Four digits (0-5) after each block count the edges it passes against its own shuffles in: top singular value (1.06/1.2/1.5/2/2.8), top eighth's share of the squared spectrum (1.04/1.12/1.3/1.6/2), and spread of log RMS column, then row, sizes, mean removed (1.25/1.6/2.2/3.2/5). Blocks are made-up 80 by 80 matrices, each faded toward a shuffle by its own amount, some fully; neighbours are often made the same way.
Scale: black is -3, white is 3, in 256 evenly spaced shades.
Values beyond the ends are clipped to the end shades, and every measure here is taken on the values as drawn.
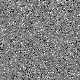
0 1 0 1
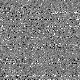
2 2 0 3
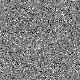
1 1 0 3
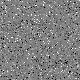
0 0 0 0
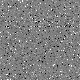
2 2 0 1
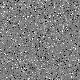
0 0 0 0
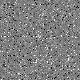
1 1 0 2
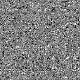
3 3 1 2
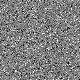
0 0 0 0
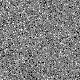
2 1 0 0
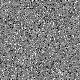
0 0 0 0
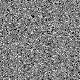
3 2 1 1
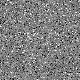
0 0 0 1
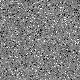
0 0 0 0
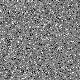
0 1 0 1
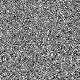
3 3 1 1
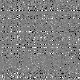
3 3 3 3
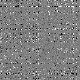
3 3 3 3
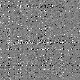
2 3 2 3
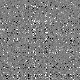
2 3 2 2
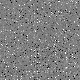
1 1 0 0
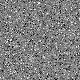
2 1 0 0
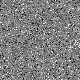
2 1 0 0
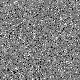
1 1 0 0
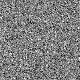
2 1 0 1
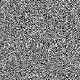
4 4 2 2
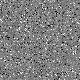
2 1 0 1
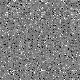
3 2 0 1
